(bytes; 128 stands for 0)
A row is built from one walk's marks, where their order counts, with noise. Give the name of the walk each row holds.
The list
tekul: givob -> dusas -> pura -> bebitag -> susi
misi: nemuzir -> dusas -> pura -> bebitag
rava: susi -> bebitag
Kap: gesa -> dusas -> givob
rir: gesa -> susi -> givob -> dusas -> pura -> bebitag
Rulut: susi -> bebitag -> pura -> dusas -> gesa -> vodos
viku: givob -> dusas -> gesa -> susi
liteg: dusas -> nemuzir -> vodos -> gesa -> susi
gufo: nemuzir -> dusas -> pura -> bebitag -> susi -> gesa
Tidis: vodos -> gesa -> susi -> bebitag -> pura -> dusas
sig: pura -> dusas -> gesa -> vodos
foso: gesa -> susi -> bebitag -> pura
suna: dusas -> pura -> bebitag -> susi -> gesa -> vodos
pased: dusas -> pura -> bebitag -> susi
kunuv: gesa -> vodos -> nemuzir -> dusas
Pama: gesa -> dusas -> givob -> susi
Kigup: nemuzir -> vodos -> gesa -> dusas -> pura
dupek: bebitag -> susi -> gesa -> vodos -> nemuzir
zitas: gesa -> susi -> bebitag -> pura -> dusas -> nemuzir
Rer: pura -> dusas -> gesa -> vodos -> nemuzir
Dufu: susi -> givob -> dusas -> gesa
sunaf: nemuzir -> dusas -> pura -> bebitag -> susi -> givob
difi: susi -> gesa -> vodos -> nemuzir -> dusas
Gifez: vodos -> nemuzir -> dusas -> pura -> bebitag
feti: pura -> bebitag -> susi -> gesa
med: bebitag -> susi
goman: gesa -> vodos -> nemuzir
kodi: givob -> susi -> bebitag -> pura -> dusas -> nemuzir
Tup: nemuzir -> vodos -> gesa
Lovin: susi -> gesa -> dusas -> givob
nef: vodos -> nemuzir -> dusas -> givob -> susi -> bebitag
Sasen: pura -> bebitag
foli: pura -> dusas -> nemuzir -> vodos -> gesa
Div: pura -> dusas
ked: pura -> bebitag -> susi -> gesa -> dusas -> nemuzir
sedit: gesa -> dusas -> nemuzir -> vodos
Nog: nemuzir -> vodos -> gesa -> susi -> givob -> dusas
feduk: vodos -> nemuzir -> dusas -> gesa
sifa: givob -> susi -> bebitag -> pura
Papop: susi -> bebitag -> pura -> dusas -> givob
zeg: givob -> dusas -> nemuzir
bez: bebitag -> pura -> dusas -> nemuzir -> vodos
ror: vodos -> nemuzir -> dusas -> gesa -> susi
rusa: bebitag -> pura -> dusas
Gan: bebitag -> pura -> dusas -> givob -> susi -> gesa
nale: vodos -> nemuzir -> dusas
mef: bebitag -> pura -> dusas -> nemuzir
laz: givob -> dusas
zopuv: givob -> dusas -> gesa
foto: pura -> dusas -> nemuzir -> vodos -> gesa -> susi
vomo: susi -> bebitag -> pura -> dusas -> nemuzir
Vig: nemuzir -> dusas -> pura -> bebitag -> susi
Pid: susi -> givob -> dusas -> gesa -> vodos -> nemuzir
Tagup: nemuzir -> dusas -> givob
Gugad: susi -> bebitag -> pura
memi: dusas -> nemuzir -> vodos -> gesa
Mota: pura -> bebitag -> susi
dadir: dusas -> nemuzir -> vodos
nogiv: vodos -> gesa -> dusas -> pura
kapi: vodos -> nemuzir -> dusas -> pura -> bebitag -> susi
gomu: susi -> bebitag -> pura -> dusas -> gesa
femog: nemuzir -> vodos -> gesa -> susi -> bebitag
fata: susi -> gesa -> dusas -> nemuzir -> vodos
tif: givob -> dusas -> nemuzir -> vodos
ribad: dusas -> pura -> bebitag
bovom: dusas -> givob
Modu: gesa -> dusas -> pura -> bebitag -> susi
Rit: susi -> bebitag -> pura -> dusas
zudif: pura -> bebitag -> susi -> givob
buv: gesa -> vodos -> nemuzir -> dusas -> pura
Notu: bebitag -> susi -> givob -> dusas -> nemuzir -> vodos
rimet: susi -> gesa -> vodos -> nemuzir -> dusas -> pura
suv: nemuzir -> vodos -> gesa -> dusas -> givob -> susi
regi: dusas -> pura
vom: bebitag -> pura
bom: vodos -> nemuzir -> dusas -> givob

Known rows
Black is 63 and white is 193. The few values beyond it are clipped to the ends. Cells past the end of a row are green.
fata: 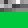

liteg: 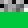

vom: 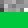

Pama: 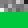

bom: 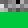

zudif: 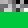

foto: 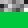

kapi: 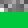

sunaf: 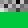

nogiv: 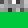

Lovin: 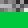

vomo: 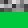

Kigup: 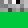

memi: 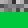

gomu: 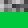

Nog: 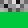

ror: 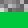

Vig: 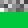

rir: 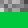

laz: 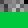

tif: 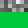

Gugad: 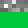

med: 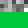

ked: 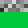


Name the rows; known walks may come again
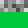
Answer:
Gan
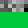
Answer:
kodi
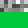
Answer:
bez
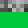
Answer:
zeg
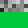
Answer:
mef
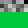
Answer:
viku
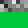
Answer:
nale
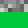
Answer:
ror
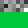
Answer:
Div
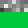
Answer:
rimet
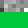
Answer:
vom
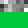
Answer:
Sasen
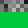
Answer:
laz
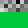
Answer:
sunaf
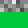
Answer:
Gifez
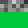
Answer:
Rit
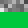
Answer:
kapi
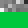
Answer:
Pama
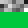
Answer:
foto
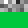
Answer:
femog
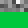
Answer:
dadir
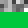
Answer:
med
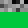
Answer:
bovom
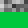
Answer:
gomu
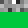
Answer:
nogiv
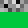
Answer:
Nog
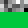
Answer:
sedit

